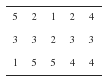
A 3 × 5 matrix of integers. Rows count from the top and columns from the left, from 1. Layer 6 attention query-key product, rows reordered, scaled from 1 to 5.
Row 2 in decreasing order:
3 3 3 3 2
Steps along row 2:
same down up same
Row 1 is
5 2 1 2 4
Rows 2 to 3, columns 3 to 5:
2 3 3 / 5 4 4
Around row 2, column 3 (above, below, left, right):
1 5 3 3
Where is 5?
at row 1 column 1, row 3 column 2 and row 3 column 3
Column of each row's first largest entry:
1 1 2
